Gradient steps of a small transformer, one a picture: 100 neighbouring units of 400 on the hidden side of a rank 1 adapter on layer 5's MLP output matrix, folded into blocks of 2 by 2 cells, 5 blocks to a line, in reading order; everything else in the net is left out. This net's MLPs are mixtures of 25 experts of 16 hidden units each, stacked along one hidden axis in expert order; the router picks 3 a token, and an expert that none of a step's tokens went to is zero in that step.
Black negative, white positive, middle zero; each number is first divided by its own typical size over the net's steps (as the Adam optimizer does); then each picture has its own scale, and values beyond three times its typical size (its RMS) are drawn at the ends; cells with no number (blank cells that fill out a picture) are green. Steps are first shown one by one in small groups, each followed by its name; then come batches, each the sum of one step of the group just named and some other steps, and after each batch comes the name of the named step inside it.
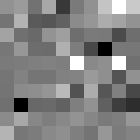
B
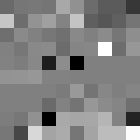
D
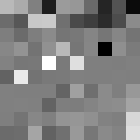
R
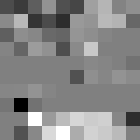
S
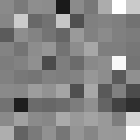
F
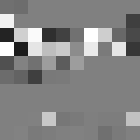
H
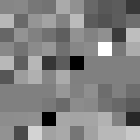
D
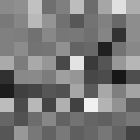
B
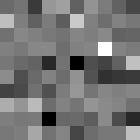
D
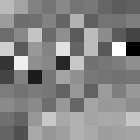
H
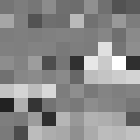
D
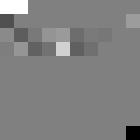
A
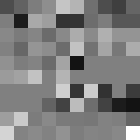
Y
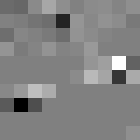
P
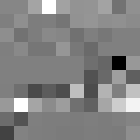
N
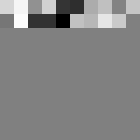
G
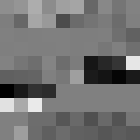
G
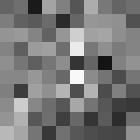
Y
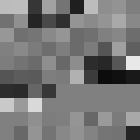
A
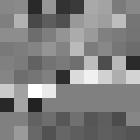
G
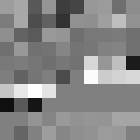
G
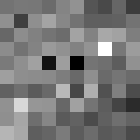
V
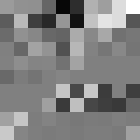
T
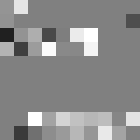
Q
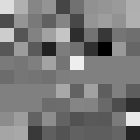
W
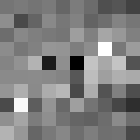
V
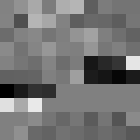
Q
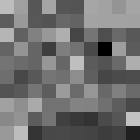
W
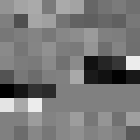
Q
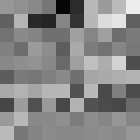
T
